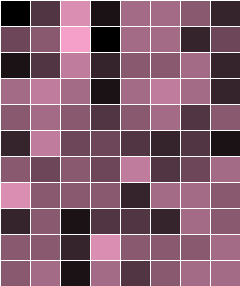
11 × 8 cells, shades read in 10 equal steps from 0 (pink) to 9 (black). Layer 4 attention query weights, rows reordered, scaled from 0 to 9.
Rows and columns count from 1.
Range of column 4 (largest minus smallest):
8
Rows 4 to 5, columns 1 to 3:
3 2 3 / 4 3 4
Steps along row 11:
down up down up down down same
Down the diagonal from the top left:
9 4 2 8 4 7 5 4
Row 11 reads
4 3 8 3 6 4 3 3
